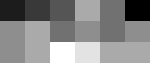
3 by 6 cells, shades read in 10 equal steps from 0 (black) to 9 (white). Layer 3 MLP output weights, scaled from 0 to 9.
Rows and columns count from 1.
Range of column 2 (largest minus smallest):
4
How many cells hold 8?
1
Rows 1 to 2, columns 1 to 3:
1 2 3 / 5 6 4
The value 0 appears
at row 1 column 6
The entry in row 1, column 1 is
1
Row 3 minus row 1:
4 4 6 2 2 6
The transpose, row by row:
1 5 5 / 2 6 6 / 3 4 9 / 6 5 8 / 4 4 6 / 0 5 6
